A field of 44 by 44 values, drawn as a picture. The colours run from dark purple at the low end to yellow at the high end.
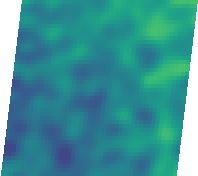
The values follow a bell shape. Values rise toward the top right. The ninth with the lowest average is the bottom left. The texture is blotchy. The top right is the ninth with the highest average.
